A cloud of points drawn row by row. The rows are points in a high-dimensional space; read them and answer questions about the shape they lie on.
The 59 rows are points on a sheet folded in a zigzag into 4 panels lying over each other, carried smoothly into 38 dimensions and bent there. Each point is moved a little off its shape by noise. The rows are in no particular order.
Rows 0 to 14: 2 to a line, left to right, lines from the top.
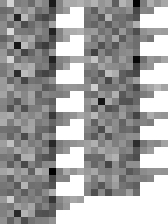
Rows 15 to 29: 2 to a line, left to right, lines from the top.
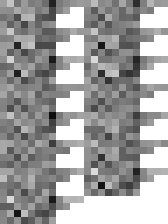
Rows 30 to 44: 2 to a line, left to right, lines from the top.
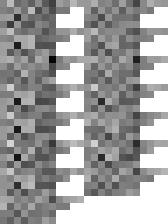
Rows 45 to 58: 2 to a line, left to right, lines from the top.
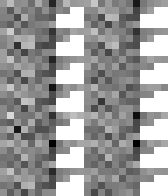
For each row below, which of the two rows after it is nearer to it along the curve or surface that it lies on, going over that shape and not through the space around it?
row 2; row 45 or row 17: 17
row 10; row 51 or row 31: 51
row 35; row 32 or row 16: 16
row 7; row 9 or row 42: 42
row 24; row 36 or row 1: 1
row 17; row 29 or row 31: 29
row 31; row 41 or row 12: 12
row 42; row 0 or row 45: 0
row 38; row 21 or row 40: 40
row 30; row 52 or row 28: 28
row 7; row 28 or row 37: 28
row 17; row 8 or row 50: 50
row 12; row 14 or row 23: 23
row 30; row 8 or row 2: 2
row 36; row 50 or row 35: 50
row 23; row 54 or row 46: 46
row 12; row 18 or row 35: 35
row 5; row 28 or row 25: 25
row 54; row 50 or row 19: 50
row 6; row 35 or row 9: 9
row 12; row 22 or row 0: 22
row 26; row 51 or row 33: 33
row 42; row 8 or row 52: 52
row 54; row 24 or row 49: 24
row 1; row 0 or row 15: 15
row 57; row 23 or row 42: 23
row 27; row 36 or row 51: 51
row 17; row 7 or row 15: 7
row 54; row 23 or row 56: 56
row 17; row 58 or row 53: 53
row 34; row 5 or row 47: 5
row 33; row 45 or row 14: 45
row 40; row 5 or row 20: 20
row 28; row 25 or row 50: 50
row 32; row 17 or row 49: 17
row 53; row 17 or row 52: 17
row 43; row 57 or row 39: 39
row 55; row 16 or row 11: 11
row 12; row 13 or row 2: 13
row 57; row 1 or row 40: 1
